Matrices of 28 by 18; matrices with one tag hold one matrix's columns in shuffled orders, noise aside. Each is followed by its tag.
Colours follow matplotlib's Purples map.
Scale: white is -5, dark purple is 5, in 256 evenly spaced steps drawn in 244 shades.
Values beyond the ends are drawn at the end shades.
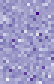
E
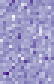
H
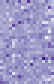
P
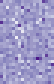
P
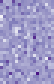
H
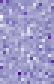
H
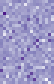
E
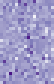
H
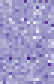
P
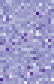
E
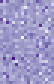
P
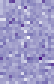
P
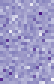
E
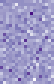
E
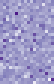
E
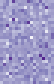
P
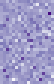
E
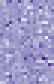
P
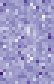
H
